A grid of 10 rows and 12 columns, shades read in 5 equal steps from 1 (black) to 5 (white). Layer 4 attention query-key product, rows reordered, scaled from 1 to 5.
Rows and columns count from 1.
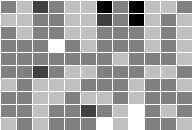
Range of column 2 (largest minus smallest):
1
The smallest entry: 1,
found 3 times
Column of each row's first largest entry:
2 1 2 4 8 5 1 3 9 7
